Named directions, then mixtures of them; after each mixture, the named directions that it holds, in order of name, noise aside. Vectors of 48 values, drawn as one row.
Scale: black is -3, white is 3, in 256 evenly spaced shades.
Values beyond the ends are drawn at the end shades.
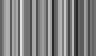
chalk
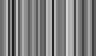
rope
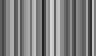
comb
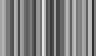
comb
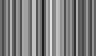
comb, rope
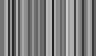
rope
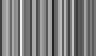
chalk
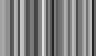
chalk, comb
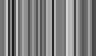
rope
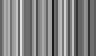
chalk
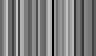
chalk, rope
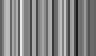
chalk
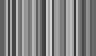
comb, rope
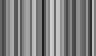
comb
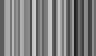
chalk, comb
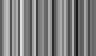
chalk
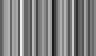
chalk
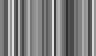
comb, rope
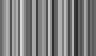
chalk
